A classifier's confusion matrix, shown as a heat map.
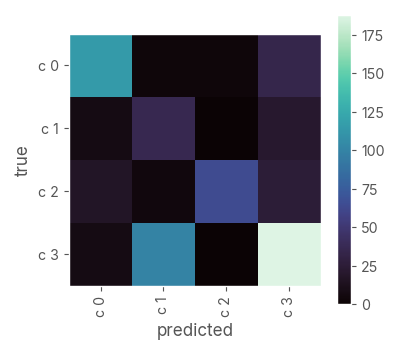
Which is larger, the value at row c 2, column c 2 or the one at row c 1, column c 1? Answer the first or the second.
the first
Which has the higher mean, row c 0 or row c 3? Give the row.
c 3
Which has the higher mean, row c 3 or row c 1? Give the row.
c 3
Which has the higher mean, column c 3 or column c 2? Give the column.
c 3
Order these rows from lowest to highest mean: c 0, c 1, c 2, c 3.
c 1, c 2, c 0, c 3
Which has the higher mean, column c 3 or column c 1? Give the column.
c 3
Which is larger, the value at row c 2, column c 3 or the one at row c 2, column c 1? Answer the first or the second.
the first
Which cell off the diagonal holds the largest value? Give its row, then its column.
c 3, c 1
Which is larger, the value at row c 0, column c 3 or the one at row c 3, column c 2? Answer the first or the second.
the first
